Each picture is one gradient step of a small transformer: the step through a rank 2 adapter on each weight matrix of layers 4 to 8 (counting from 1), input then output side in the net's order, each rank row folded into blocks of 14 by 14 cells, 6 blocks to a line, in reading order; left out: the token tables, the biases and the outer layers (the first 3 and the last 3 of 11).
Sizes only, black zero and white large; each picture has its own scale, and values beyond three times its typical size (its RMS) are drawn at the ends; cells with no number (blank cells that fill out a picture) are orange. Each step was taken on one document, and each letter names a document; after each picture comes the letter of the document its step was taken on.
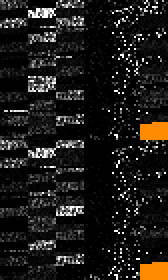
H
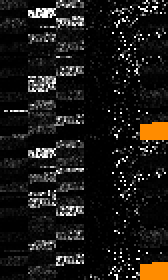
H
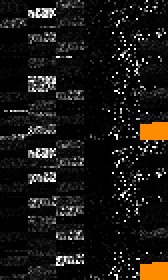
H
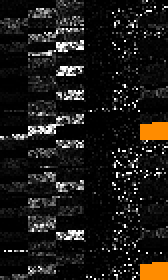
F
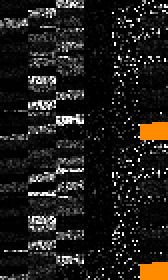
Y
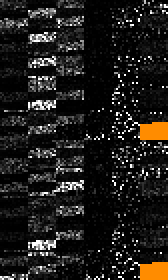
Y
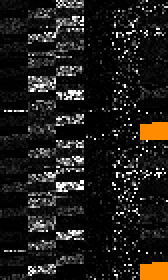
F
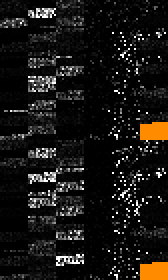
H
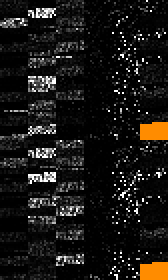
H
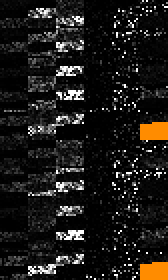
F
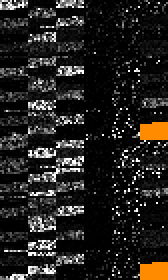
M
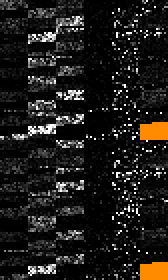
F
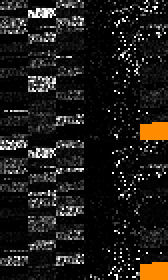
H
